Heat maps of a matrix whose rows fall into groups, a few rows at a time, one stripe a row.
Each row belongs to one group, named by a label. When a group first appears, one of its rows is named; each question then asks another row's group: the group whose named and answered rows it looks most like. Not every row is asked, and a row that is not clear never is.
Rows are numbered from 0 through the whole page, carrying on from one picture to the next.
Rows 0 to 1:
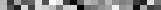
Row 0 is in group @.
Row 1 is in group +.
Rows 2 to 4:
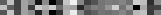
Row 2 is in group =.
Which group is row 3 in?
+
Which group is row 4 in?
=
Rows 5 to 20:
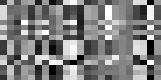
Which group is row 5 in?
=
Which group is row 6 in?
@
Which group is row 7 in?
@
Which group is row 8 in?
@
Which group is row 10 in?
@
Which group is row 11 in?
+
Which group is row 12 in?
@
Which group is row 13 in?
=
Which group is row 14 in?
=
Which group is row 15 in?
=
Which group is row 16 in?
+
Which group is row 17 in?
@
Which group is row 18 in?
=
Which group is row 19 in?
=
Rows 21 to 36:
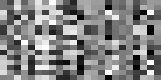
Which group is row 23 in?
@
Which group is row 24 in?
+
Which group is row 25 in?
@
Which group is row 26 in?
=
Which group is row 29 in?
+
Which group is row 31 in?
=
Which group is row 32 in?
+
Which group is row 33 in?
@
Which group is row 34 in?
+
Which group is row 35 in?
@
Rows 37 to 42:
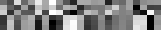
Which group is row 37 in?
@
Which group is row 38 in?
+
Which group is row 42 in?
=
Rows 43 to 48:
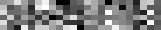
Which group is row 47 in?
@
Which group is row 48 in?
+
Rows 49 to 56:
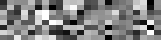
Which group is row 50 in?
=
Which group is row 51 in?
+
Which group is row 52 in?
+
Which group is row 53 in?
@
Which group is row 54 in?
=
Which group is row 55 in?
@
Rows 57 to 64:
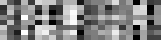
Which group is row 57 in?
+
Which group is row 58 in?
=
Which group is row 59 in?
=
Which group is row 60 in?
+
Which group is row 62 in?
+
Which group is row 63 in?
+
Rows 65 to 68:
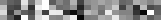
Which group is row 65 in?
+
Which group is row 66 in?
+
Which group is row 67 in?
@
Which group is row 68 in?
+
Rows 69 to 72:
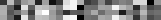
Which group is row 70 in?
+
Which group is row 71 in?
+
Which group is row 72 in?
+
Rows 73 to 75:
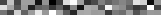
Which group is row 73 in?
=
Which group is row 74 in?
@
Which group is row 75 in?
@
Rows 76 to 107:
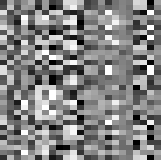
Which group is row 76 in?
=
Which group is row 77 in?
=
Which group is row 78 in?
@
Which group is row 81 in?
@
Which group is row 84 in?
+
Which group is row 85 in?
=
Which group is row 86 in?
+
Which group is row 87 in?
@
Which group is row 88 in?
=
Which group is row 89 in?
@
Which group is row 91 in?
=
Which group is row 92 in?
=
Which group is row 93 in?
+
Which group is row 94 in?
@
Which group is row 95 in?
@
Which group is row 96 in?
+
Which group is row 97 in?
+
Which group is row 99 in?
+
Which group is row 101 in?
=
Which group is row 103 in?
=
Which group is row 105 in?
@
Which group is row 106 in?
+
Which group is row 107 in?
=
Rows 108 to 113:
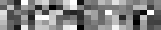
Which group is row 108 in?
+
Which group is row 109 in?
=
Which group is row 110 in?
@
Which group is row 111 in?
+
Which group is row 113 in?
+
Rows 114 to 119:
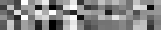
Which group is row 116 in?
@
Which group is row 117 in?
+
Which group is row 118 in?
=
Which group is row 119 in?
=
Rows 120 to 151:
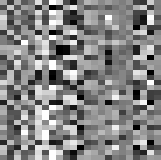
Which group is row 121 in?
=
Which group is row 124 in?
@
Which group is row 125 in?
+
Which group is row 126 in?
=
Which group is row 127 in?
@
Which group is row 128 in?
+
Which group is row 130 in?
@
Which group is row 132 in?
@
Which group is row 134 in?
=
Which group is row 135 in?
=
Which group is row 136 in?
@
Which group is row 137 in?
@
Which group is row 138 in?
+
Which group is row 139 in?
+
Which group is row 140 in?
=
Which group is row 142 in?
+
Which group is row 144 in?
@
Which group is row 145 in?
+
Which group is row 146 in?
+
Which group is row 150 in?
@
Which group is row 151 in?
@
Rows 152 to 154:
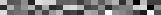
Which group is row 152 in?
+
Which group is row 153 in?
=
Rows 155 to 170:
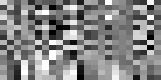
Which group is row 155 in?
@
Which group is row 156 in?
=
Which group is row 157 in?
+
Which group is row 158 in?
@
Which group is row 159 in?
=
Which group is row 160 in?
@
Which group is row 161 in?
=
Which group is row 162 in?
=
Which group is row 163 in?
@
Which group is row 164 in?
=
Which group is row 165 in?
@
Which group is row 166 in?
@
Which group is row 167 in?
+
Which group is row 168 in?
+
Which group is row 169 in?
+
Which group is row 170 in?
+
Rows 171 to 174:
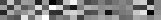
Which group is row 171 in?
=
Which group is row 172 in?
@
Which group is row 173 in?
=
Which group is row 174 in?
+
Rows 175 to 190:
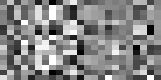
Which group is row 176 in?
@
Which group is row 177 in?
@
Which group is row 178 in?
@
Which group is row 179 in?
+
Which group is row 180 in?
=
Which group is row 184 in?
+
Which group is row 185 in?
+
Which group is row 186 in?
@
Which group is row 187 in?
@
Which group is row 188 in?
+
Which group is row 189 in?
=
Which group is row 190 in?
@
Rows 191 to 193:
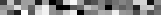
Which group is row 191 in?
=
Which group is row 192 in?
@
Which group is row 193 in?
+
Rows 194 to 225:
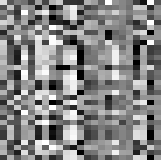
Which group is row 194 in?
@
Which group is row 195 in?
=
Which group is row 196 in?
+
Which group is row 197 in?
=
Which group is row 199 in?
@
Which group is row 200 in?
=
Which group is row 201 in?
@
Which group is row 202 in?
@
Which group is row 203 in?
+
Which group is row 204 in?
+
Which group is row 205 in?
+
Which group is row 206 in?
+
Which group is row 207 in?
@
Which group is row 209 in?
+
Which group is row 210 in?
=
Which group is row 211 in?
=
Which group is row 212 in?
+
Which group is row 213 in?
@
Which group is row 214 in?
=
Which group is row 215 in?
@
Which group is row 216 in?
+
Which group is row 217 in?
=
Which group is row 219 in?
=
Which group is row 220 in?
=
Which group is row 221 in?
=
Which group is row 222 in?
+
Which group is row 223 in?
@
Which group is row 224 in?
+
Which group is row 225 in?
=
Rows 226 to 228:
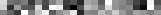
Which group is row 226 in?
@
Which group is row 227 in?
@
